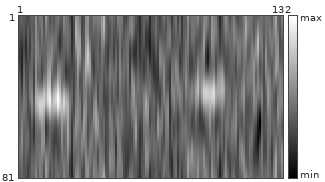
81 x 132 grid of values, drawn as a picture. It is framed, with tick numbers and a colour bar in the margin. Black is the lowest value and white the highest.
Average level on the scale: 40%. Bumps: two. Grain: streaks running down. Slope: none.
